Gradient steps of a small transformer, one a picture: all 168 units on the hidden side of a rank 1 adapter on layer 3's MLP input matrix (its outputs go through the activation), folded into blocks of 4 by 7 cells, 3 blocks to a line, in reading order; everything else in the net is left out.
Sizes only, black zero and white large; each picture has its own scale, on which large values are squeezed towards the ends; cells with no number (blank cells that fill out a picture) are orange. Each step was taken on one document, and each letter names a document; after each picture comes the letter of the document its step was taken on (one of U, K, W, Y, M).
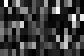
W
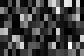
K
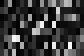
K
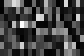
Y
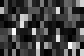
K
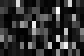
W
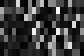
K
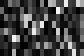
K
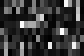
Y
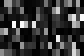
W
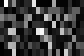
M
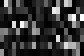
W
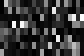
W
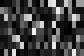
K
